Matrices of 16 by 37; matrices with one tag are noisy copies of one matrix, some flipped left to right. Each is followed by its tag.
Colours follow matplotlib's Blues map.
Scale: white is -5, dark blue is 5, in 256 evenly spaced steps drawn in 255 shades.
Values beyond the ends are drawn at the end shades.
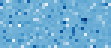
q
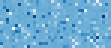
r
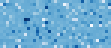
q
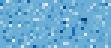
q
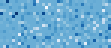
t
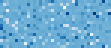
t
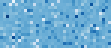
r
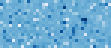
q
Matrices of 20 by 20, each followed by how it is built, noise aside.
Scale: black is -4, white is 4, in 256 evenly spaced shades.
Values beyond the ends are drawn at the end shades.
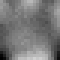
smooth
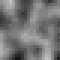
smooth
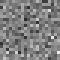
noise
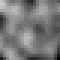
smooth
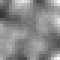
smooth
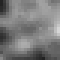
smooth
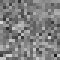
noise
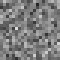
noise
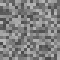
noise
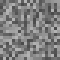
noise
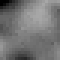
smooth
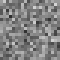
noise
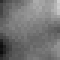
smooth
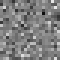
noise
